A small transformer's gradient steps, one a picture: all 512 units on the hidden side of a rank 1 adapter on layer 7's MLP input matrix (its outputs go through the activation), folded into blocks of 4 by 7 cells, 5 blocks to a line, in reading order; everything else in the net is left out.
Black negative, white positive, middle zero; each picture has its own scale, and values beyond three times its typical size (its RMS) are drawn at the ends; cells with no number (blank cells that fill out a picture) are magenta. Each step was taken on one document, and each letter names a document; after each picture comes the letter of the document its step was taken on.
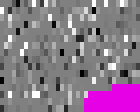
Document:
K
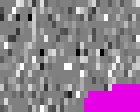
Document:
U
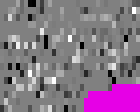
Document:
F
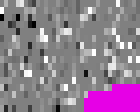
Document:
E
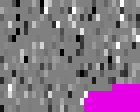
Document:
K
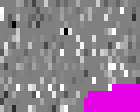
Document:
E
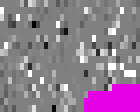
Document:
E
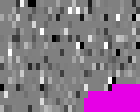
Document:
U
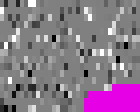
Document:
E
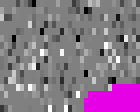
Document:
U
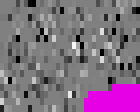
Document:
F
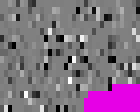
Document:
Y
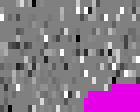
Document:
U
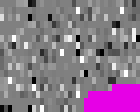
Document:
U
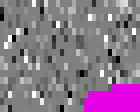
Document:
K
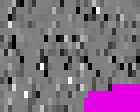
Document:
Y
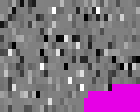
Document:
Y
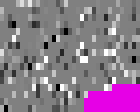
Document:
E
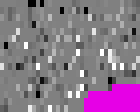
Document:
F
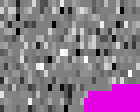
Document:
K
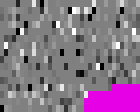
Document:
K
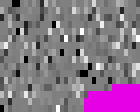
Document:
K
